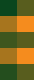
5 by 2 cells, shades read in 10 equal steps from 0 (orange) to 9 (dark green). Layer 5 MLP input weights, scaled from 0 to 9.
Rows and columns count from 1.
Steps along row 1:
down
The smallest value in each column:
3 0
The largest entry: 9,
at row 1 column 1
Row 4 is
3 0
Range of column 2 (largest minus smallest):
6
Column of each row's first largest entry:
1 1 1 1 1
